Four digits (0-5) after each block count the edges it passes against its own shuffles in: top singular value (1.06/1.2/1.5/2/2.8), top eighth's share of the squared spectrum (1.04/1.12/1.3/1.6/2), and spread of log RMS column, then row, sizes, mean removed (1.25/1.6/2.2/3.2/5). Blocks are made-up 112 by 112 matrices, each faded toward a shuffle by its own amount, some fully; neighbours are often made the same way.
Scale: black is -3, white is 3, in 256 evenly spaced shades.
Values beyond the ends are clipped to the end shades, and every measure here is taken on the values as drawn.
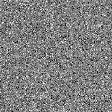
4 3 1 1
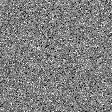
1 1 0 0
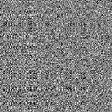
5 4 3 3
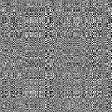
5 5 4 4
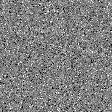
0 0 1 0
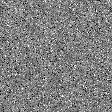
0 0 1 0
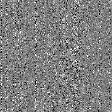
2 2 4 0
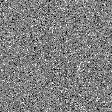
0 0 1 0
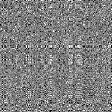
5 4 3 3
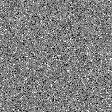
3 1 0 0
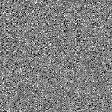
4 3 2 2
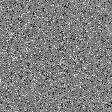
1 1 1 0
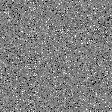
1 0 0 0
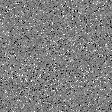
0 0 0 0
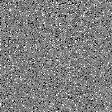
2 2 2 1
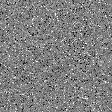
1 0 1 0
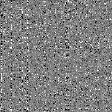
3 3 3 2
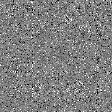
3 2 2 1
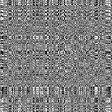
5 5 4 4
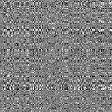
5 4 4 4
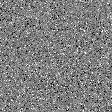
2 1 0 0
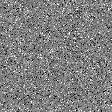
2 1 0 0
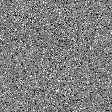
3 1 0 0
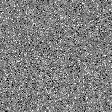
3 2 0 0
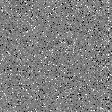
3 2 1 0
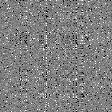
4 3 2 1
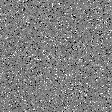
0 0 0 0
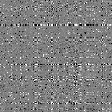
5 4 3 3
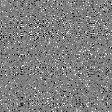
4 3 1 2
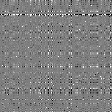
5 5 3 4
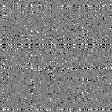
5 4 2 3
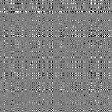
5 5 4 4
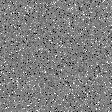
0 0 0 0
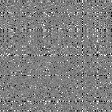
5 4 3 3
